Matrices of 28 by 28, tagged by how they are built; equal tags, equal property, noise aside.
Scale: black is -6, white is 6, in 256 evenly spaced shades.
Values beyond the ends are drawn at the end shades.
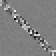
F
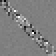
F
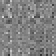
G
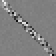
F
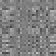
G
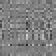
G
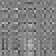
G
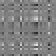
G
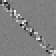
F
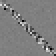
F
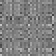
G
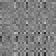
G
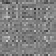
G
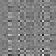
G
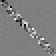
F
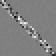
F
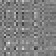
G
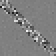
F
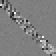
F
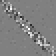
F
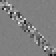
F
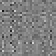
G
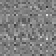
G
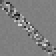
F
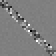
F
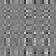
G
